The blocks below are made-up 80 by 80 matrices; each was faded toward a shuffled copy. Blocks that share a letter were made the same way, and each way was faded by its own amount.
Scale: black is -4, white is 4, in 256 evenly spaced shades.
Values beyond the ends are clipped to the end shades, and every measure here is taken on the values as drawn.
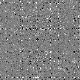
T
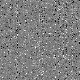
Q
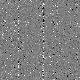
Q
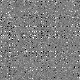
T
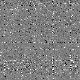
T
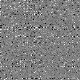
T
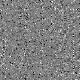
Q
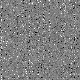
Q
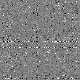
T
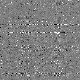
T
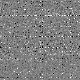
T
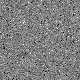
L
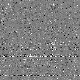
T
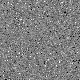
L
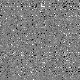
T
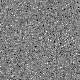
L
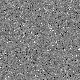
L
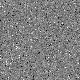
L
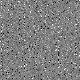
Q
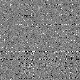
T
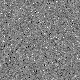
L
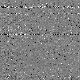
T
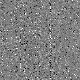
Q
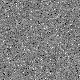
L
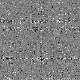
T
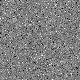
L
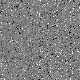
Q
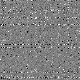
T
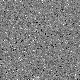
L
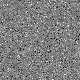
L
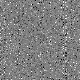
Q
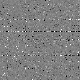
T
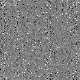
Q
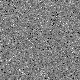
L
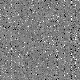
Q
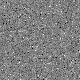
L
